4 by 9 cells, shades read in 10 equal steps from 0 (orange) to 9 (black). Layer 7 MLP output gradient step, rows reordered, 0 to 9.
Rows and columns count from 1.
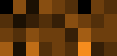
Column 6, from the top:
6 4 7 6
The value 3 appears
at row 3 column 7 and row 4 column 1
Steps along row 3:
up down up same up down up same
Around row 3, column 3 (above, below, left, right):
7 2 6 5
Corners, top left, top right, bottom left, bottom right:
9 6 3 6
